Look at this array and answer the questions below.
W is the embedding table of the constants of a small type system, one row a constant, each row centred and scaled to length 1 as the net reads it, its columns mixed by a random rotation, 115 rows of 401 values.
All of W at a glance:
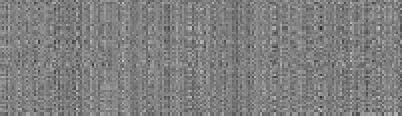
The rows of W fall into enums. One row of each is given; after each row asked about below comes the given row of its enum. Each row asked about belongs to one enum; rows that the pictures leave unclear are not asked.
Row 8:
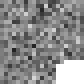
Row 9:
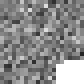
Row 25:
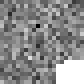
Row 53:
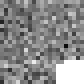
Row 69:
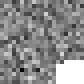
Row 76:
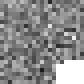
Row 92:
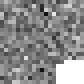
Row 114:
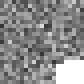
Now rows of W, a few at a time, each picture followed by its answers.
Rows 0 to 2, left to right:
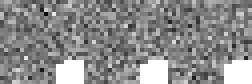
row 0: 92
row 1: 114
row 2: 53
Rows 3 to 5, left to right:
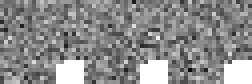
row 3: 53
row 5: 69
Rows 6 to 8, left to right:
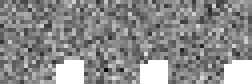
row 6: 114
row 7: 69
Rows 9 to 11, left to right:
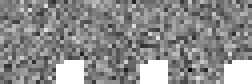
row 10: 76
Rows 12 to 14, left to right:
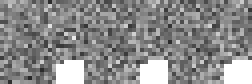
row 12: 76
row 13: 114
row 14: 114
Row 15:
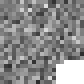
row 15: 9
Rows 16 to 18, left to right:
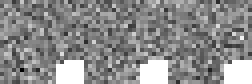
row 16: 69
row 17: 114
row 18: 76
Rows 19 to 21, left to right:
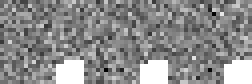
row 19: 114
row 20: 69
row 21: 92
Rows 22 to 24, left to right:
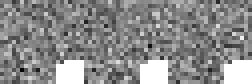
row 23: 53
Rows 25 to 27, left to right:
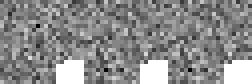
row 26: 69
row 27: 69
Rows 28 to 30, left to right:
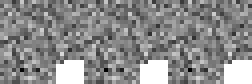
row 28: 69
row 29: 69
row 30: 69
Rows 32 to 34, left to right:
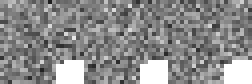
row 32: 76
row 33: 9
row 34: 114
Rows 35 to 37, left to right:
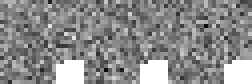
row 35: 76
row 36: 69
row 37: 25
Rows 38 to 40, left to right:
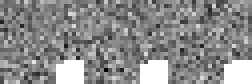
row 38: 53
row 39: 69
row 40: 8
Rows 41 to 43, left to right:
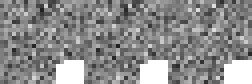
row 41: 8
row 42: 8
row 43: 9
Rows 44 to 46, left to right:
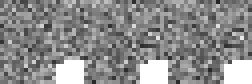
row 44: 114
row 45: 76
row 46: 76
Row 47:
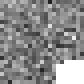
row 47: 76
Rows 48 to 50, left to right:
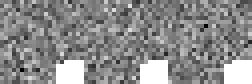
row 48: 69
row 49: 9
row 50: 25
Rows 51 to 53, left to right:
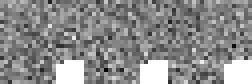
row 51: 76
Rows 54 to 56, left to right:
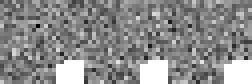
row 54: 25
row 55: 53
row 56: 53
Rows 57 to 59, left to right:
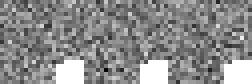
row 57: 114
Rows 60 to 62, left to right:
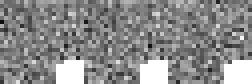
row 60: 53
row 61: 53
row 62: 76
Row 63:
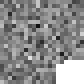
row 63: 25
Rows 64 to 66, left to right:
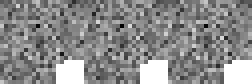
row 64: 25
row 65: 25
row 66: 25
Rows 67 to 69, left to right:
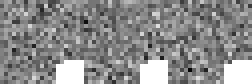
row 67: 8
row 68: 53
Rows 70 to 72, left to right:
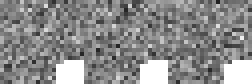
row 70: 9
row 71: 8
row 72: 76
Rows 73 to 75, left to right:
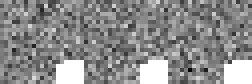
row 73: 8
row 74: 114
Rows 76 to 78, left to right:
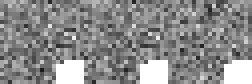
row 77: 76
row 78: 8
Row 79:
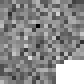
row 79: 25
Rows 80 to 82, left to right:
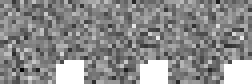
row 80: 69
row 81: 76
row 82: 76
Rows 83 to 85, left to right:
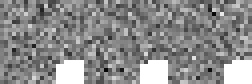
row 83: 8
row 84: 69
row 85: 92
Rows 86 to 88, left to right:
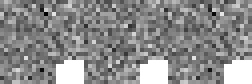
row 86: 92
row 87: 114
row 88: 92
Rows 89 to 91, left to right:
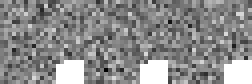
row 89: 8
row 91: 53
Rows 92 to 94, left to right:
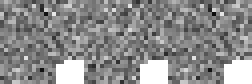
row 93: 9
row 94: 92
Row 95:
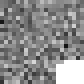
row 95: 53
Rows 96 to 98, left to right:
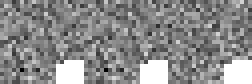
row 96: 69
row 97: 69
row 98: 114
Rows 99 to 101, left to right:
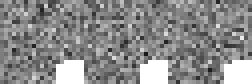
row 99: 8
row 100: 25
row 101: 76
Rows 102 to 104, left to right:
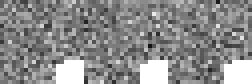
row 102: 114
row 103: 53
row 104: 76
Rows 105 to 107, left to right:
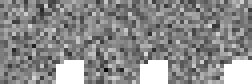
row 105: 8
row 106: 69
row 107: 114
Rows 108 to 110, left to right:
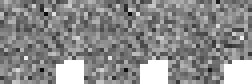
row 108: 92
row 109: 92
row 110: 76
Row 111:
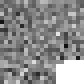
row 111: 53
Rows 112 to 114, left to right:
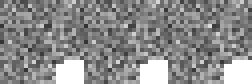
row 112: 114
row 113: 114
